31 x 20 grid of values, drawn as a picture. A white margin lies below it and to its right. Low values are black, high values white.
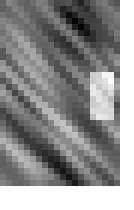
An odd patch, higher than its surroundings, sits in the middle right. No overall slope runs across the table. The middle right is the ninth with the highest average. Streaks slant down to the right.
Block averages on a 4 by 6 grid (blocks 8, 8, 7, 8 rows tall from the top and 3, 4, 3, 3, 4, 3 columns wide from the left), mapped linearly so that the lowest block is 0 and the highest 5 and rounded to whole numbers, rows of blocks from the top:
332002 | 343245 | 224335 | 331232
